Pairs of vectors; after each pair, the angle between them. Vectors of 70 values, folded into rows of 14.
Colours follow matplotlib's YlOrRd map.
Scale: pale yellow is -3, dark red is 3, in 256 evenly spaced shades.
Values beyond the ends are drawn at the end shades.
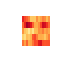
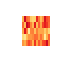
partly aligned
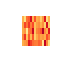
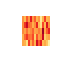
partly aligned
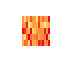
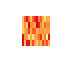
partly opposed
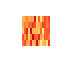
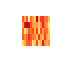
orthogonal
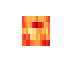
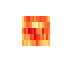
nearly opposite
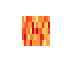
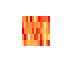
partly aligned
